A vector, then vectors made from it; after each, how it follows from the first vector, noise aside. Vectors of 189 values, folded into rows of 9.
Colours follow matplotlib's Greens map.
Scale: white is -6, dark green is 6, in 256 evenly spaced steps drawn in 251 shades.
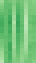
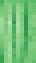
negated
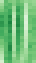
scaled up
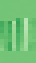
partly zeroed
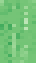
partly zeroed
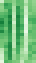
scaled up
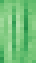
negated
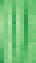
negated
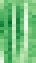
scaled up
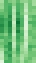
scaled up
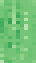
partly zeroed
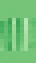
partly zeroed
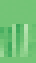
partly zeroed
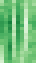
scaled up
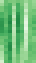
scaled up
